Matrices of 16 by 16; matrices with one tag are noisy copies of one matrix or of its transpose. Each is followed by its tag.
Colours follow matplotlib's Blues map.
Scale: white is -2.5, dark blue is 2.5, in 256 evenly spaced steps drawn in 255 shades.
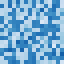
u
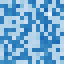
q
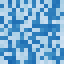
u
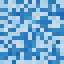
u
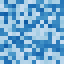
q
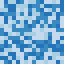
q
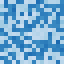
q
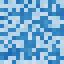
u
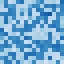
q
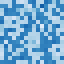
q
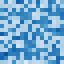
u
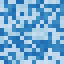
q
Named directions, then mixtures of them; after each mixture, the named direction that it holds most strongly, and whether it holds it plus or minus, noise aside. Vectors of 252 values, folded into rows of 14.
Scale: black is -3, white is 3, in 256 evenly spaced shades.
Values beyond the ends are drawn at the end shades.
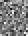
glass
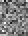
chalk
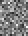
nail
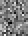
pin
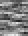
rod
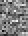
chalk, minus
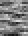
rod, minus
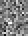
pin, minus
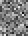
nail, minus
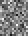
nail, plus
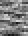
rod, minus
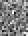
glass, plus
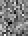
pin, plus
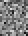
glass, minus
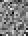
glass, minus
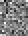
chalk, plus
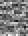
rod, plus
